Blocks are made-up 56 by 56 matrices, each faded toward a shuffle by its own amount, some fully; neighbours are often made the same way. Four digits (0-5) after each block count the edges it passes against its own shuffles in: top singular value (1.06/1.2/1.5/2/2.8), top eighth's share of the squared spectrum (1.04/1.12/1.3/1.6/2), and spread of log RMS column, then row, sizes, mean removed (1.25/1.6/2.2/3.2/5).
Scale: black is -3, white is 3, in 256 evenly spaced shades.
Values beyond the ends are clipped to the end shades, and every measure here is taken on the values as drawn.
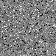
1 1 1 0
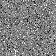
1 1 0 0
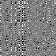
4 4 3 2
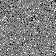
0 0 0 0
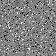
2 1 0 0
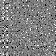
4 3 2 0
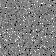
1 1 0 0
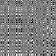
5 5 4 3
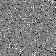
1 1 0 0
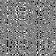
4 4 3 2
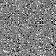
3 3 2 1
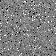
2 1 0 0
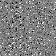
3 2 1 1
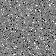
1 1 0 0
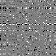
4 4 2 2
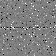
3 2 0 1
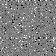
3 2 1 1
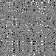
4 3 1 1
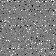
3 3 0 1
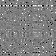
4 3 1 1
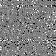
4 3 1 2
